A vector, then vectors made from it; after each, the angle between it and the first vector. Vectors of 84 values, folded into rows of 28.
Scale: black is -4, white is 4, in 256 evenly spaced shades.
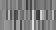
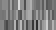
partly opposed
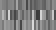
nearly parallel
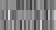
partly aligned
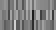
nearly opposite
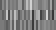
nearly opposite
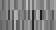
nearly opposite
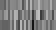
nearly opposite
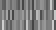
partly opposed
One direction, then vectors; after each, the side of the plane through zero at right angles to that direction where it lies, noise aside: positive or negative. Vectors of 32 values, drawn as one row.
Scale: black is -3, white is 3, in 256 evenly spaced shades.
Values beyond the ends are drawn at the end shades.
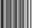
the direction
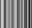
negative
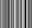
negative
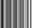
positive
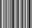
negative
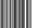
positive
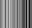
negative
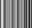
negative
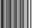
positive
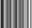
positive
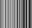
negative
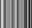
negative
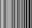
negative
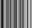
positive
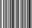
negative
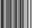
positive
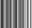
positive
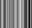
negative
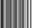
positive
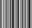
negative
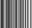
positive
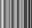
negative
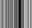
positive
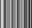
negative
